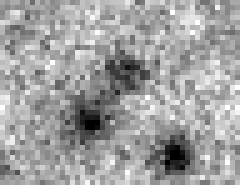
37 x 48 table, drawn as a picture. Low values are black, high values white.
The halves do not mirror each other. No single row or column stands out from its neighbours. The field is mottled with small blotches. On average the colour sits 60% of the way up the scale. Three dips sink into the field. The middle right is the ninth with the highest average.
